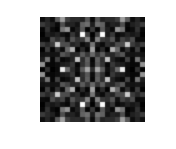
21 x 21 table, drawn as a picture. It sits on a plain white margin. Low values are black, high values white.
Average level on the scale: 20%. Seam: none. Stripes: none. Mirror symmetry: left to right and top to bottom. Histogram: skewed, a long tail of high values.
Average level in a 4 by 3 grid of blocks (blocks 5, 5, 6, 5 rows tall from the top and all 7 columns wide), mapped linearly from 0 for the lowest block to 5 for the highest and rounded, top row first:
0 5 0
2 3 2
2 4 2
0 5 0
